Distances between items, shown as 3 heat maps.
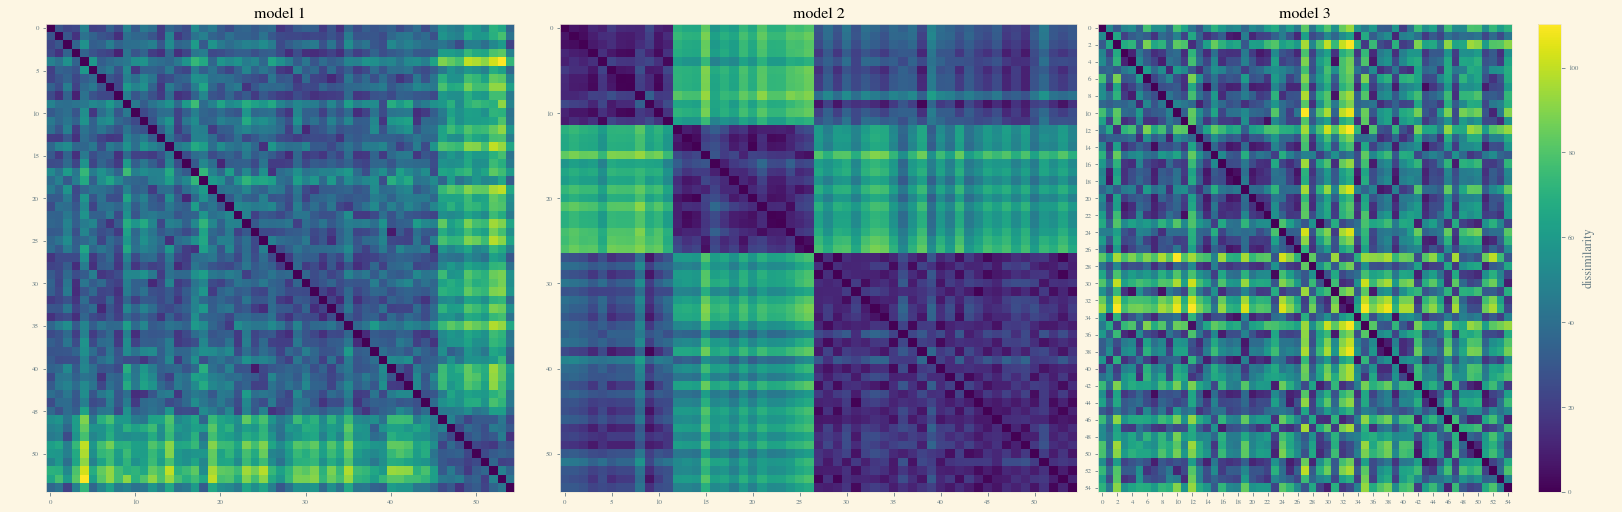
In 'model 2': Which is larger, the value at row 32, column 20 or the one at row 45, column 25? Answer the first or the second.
the second
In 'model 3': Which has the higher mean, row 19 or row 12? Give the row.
12
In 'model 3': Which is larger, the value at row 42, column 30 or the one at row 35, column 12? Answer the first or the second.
the first
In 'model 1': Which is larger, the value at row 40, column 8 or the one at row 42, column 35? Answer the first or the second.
the second
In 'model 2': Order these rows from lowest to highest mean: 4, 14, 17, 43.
43, 4, 14, 17
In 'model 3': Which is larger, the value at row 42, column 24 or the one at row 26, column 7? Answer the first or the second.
the first
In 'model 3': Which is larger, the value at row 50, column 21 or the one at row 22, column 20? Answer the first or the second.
the first
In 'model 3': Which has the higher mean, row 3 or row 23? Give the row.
23
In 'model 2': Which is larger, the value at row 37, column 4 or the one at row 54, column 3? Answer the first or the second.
the first
